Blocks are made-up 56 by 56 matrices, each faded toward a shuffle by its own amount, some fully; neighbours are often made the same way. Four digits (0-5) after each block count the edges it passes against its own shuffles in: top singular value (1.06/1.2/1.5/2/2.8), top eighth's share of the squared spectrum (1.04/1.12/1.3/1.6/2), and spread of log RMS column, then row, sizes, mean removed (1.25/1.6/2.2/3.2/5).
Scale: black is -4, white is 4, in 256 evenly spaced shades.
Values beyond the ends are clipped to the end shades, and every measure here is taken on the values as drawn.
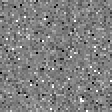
0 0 0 0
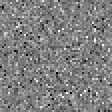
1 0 0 0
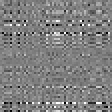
5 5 2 4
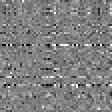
4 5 2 3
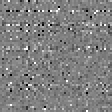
4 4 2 2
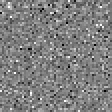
3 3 1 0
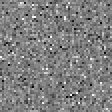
1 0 0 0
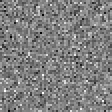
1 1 0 0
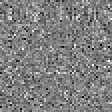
3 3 1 1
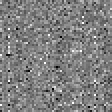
4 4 2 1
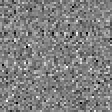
3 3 1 1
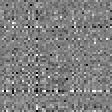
4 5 2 3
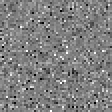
3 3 0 1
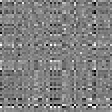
5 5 3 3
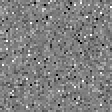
0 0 0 0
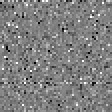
3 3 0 1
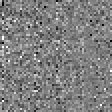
2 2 2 0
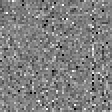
2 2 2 0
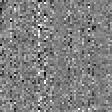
2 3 3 0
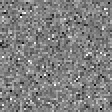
0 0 0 0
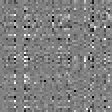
4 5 3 2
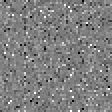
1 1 0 0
